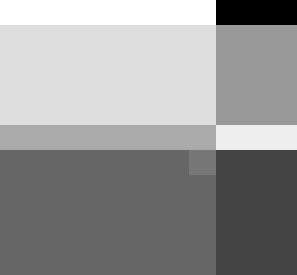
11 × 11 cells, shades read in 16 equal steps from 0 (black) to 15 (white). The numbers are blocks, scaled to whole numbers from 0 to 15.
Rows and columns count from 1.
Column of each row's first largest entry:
1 1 1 1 1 9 8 1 1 1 1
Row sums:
120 131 131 131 131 122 61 60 60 60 60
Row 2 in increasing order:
9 9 9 13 13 13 13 13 13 13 13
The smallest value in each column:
6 6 6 6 6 6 6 6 0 0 0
